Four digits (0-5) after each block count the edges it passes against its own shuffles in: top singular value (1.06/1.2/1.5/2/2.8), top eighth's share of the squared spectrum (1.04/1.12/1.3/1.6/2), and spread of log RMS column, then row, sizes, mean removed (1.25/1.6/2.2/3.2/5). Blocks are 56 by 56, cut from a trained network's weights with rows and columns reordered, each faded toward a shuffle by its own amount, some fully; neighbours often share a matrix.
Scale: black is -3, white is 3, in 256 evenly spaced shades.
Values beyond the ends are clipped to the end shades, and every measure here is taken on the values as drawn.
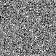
1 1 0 0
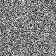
2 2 0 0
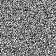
1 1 0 0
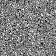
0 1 0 0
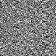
3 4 2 1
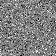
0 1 0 0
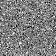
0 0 0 0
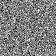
0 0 0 0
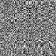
4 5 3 2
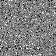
1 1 0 0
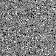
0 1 0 0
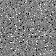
1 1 0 0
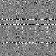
4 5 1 3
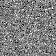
1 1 0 0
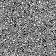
0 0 0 0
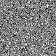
0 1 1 0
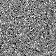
0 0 0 0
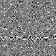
3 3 0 2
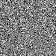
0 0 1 0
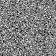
1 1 0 0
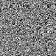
3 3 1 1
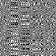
4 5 3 3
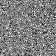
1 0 0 0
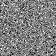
1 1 0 0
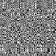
3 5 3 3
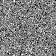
1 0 0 0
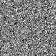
2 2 0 0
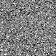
2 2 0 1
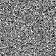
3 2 0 0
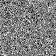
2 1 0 0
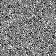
1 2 0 0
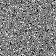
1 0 0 0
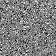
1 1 0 0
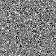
3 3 1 1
